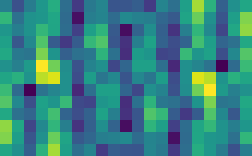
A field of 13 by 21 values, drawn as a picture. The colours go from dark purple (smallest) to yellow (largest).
Slope: none. Symmetry: a half turn. Stripes: upright, repeating 5 times. Grain: streaks running down.
